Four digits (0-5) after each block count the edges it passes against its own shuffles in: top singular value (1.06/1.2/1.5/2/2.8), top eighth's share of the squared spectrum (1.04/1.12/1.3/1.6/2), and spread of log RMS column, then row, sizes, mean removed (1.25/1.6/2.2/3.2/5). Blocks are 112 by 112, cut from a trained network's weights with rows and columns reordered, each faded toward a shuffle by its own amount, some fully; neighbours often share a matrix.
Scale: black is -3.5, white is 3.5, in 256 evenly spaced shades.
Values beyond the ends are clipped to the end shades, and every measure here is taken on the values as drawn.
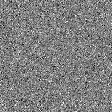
2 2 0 0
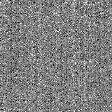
2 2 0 2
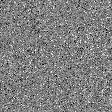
0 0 0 0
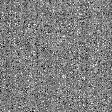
2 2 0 1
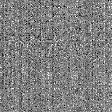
3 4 2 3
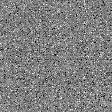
1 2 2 0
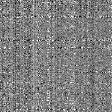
3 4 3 3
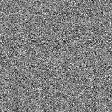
3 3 0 2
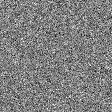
0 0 0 0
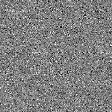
3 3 2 2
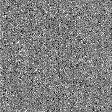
2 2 0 1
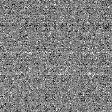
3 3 2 1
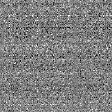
3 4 3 2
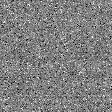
1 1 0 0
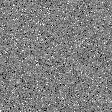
0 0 0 0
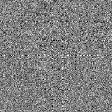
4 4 2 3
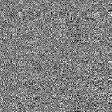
3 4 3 3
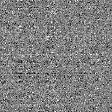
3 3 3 1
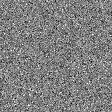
0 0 0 0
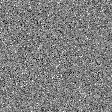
0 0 0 0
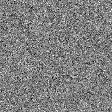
2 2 0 1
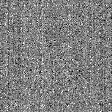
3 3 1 2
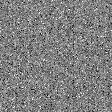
1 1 0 0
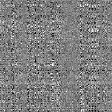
3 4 4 2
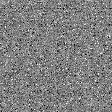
1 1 1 0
